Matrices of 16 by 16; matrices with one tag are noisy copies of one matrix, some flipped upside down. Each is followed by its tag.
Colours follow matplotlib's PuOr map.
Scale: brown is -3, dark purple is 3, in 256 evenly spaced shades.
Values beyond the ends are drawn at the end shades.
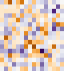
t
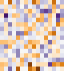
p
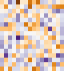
p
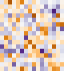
t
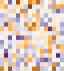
p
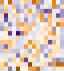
p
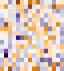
p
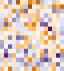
p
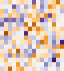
t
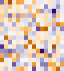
t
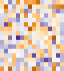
p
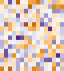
p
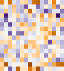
p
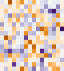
t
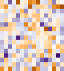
p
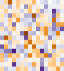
t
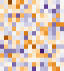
t
